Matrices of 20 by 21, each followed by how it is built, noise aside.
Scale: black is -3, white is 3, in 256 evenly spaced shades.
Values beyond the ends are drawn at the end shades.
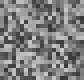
noise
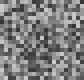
noise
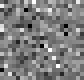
noise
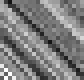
Toeplitz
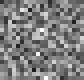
noise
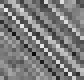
Toeplitz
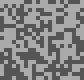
noise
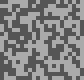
noise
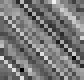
Toeplitz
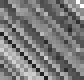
Toeplitz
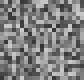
noise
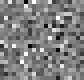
noise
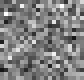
noise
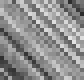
Toeplitz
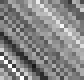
Toeplitz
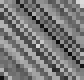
Toeplitz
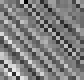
Toeplitz
